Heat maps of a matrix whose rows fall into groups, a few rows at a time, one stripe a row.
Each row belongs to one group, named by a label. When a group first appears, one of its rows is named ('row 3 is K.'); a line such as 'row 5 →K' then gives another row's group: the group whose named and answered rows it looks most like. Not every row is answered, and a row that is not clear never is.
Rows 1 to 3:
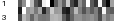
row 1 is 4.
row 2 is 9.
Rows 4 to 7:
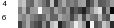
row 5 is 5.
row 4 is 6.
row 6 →4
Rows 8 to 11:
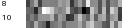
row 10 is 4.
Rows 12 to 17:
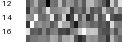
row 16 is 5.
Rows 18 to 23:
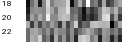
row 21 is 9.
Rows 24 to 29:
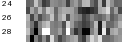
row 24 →4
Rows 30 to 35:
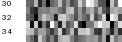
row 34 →6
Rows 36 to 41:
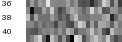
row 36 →5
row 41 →4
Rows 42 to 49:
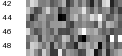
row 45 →4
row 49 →6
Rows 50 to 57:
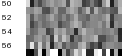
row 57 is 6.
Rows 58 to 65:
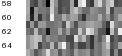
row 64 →9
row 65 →5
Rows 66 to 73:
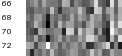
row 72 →5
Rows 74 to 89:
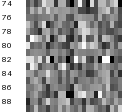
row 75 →5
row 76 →4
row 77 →6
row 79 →9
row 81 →4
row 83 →9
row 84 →5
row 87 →4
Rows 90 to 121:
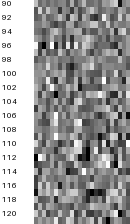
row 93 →4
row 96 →6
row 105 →9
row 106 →5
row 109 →5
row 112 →9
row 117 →5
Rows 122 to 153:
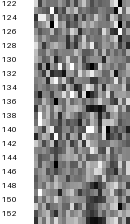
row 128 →5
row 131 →9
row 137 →5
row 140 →6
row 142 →6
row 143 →4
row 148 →5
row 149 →9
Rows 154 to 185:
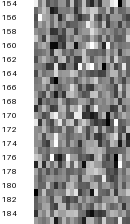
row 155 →4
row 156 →9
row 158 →4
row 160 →4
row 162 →4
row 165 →4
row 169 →4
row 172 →4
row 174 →5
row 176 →6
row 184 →5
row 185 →6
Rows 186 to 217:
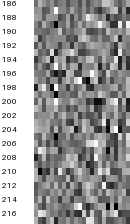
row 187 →5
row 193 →6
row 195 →5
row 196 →4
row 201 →5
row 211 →6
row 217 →6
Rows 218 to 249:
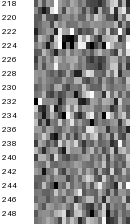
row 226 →5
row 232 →9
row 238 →9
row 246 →4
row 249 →6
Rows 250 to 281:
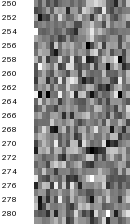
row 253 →4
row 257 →4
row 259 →9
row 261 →9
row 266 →6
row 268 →4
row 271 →5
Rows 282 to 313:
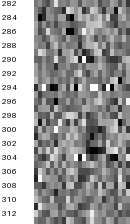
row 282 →5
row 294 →4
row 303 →5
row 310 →6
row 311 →9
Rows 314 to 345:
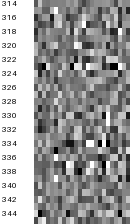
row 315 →5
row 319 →9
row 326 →9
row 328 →5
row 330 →4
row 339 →5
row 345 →9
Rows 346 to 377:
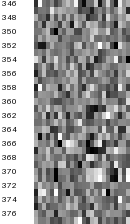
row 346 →9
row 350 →4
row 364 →4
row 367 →5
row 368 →6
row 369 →4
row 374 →9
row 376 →6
